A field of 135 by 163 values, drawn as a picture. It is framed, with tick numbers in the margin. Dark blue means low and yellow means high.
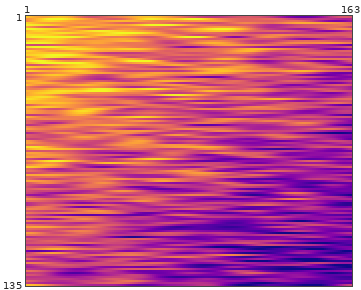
Overall the values sit about 50% of the way up the scale. The bottom right is the ninth with the lowest average. The field climbs toward the top left. Neither half mirrors the other. The histogram is bell-shaped. Streaks run across, left to right.
